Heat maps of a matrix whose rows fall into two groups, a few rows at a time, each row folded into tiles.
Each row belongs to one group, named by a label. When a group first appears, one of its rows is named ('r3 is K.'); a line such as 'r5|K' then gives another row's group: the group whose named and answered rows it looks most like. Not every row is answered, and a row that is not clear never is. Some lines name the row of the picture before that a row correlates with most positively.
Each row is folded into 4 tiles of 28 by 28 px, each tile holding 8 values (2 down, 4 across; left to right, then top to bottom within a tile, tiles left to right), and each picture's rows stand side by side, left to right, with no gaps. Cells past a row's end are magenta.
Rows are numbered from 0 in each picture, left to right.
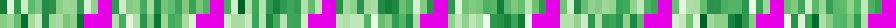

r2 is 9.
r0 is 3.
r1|9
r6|9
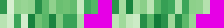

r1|9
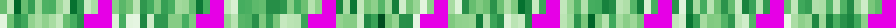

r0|3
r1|9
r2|3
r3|9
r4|3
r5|3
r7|9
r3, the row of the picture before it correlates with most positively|1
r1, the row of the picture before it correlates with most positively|1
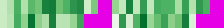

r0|3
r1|9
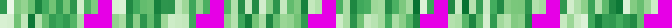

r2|3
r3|3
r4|3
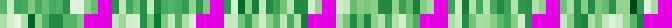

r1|9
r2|3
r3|3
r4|3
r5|3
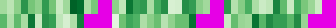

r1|3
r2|9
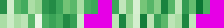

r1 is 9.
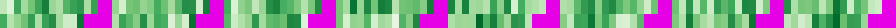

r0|3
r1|3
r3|3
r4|9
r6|3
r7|9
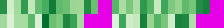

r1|9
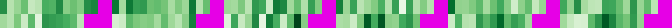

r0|9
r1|3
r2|9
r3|9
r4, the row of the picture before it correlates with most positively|1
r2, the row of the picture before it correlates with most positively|1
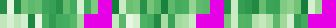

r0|9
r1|9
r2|3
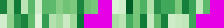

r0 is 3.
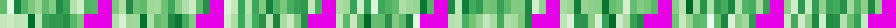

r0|9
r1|9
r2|3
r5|3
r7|9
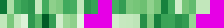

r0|9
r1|9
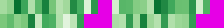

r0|3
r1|3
